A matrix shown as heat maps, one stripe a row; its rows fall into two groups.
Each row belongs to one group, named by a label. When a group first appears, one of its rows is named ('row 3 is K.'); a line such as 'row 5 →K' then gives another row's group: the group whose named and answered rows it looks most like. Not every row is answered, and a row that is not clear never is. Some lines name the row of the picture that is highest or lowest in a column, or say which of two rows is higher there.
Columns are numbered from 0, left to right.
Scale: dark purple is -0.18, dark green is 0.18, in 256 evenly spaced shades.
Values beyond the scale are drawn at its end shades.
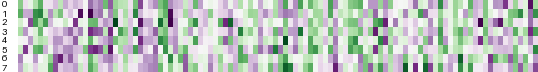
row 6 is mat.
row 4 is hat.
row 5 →hat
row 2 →hat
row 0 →hat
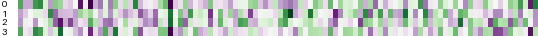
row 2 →mat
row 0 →hat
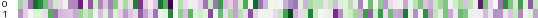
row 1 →mat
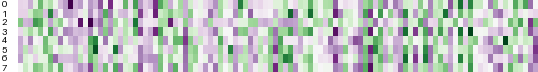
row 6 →mat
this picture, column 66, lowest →4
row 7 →mat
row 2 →hat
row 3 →mat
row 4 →mat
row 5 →mat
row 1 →mat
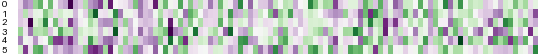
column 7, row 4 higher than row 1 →No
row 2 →mat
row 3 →hat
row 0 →mat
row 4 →mat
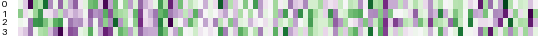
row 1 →hat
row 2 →mat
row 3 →hat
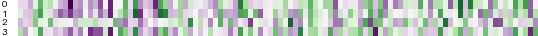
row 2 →mat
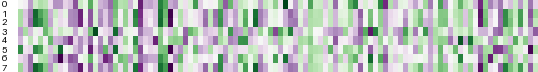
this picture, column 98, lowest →6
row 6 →hat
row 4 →mat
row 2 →hat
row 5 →hat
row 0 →hat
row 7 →hat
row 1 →hat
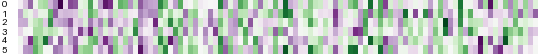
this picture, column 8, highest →3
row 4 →hat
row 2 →mat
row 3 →mat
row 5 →hat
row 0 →hat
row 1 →mat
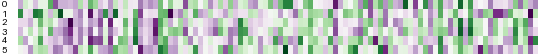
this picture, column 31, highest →3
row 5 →hat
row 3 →mat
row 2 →mat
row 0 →mat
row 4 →hat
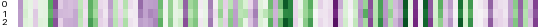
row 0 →mat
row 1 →mat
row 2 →mat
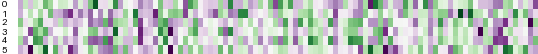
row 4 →hat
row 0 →mat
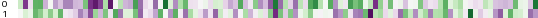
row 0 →hat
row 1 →mat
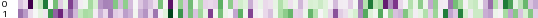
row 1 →mat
